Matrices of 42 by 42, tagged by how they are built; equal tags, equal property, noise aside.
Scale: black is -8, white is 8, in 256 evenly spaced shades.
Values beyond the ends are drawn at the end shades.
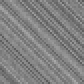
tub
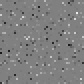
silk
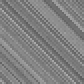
tub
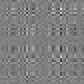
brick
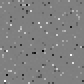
silk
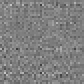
brick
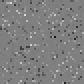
silk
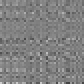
brick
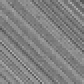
tub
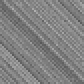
tub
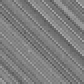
tub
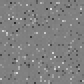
silk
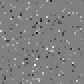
silk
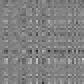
brick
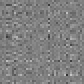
brick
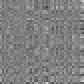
brick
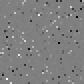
silk
